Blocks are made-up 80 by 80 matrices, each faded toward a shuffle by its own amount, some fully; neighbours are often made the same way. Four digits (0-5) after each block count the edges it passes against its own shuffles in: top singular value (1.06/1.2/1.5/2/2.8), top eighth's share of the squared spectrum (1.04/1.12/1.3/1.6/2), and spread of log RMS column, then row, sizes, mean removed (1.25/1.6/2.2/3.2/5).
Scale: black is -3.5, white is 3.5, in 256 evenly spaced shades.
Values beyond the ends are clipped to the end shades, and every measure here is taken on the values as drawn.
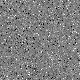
0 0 0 0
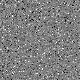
0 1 0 0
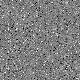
2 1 0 0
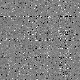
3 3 2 2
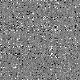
1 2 2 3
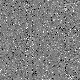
1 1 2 0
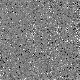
1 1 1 0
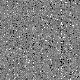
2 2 2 0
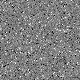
0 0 0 0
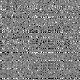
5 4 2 3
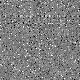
3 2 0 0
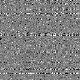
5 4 2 3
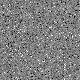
0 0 0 0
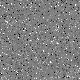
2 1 0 0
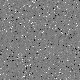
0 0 0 0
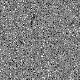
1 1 2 0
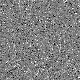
0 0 0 0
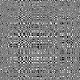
5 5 3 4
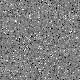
2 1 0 0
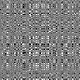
5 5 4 4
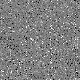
3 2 1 0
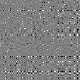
5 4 2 3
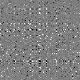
4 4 2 2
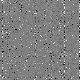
4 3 2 0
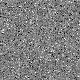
0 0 0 0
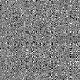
4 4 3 2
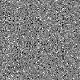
3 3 2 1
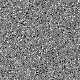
2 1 0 0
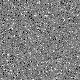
1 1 0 0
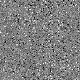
2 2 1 0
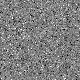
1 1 0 0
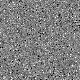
2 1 0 0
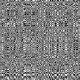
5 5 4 3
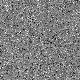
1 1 0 0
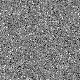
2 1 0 0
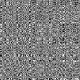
4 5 3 3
